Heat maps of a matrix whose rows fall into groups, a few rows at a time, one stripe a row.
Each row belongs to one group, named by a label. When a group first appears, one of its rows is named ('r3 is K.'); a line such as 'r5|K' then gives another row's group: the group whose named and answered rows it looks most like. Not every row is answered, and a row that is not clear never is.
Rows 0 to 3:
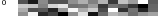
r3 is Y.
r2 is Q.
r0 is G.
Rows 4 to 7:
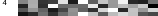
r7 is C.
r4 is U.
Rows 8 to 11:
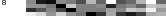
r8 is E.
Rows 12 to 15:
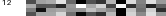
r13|Q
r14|G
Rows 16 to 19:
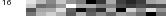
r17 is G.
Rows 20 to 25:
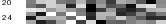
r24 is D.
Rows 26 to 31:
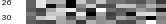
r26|D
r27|Y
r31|E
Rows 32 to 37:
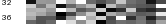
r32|D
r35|Y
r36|Q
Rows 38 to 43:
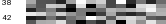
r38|Q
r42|C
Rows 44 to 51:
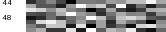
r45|Q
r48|C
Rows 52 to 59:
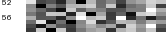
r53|G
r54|E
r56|Q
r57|Y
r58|G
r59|Y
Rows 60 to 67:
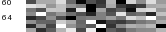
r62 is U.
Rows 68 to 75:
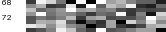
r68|D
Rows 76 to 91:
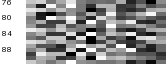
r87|Q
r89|D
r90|D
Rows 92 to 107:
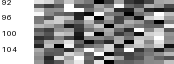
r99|G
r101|G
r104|Q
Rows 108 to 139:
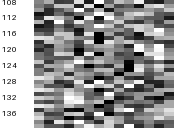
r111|C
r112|D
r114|C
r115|G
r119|G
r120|G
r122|E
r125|G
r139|Q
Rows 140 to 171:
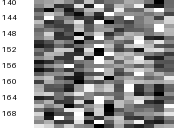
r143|D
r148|Y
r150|G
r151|C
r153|D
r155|C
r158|G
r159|Y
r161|Q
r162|Q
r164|C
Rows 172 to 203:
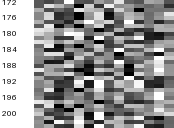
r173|D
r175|Y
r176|Y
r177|Q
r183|Y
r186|E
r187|E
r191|Q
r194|Y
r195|E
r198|Y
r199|E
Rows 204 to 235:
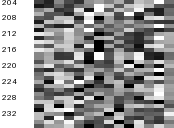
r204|G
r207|Q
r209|D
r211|D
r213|E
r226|G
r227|E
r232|Y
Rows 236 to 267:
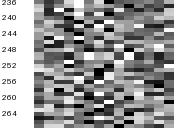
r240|E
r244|D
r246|Y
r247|E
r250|Q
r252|Y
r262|Y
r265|C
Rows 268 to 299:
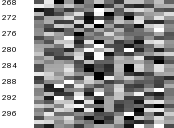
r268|Y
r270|C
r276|D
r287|D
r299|G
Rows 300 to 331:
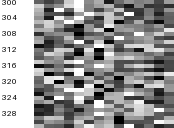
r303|Q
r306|D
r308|G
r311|C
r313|D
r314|D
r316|C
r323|D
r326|C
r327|G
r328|C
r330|E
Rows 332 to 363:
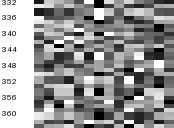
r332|D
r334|C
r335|C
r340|D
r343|Y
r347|E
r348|G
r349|G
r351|Q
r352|Q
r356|G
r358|Y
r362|Q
